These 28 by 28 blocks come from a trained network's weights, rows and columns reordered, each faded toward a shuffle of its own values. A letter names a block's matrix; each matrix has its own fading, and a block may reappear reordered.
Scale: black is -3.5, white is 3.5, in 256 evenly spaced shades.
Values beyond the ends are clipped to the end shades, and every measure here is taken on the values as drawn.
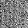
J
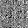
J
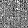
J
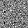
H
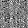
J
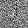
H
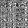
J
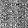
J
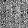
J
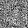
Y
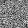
Y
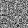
Y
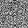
Y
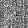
J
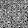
H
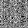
J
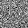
Y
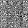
J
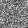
Y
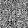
J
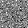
H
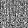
J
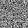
Y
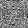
Y
